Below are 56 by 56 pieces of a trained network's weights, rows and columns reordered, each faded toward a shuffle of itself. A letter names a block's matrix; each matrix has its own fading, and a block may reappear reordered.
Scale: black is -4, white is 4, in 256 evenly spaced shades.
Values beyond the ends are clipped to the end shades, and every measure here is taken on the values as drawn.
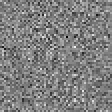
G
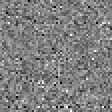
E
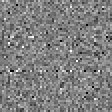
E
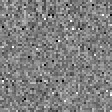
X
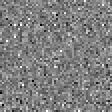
E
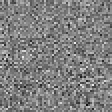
G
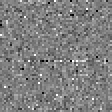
E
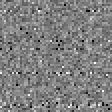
X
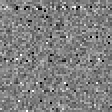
X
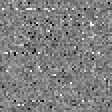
X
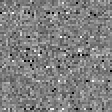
X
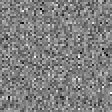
G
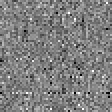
E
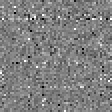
E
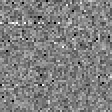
X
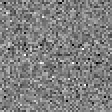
X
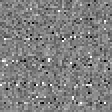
X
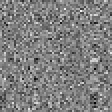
G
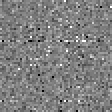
E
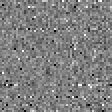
X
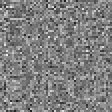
G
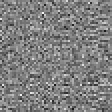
G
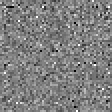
E
